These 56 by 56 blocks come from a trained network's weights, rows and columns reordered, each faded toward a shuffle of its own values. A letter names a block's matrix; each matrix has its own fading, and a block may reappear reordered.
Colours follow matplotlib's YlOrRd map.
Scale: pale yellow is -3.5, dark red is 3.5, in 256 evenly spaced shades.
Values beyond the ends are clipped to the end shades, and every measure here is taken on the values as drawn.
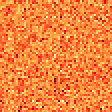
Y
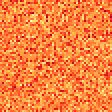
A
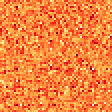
Y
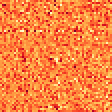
Y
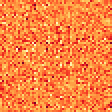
Y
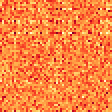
A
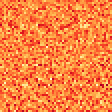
A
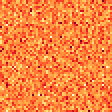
Y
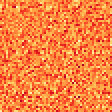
A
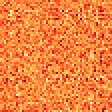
Y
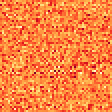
A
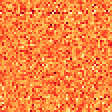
Y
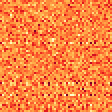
A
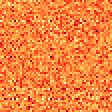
A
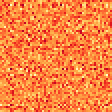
A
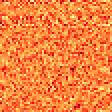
A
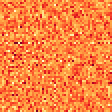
Y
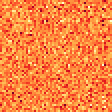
Y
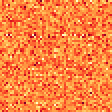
Y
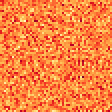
A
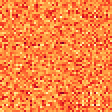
A
